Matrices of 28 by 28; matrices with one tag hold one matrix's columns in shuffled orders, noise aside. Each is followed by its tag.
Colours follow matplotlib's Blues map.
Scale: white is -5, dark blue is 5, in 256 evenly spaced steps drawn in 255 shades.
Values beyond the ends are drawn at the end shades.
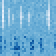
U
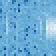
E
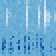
U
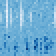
U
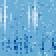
U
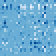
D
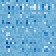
D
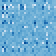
D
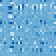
D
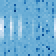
E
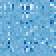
D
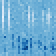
U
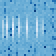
E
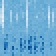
U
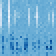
U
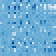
D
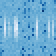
E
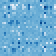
D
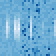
E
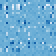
D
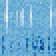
U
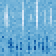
U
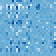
D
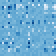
D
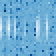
E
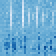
U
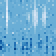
U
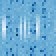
E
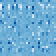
D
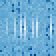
E
